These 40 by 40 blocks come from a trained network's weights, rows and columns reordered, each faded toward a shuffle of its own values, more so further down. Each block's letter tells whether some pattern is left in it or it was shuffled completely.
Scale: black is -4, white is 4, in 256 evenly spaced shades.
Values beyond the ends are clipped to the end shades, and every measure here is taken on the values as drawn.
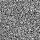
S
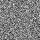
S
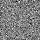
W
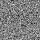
W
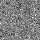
S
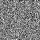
W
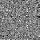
W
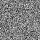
S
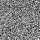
S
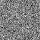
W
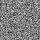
S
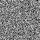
S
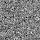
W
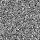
S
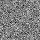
S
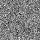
S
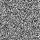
S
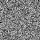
S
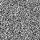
S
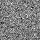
S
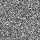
S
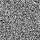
S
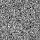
W
